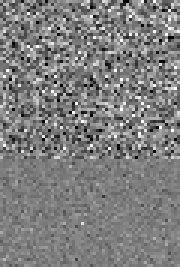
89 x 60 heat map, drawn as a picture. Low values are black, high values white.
Histogram: heavy tails on both sides. Grain: fine. Slope: none. Mirror symmetry: none. Stripes: none. Odd rows or columns: none. Seam: horizontal, 60% of the way down, the bottom part calmer.
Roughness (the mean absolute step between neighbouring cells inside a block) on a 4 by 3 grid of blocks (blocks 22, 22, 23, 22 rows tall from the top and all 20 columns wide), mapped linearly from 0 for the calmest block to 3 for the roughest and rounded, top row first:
333
333
111
000
